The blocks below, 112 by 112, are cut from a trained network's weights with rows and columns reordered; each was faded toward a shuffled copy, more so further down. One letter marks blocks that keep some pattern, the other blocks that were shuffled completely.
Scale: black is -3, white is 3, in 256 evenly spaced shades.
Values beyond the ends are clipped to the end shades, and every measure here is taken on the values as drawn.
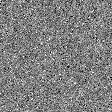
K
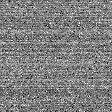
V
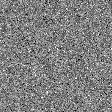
K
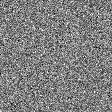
K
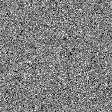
V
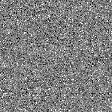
V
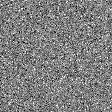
K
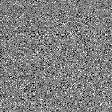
V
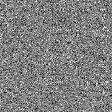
V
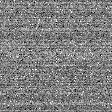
V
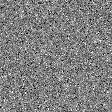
K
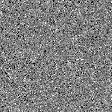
V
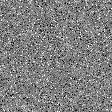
K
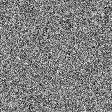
K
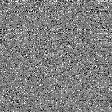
V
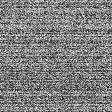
V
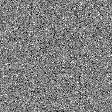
V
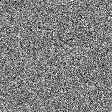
K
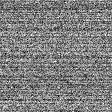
V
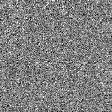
V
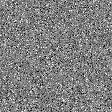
K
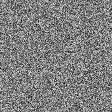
K
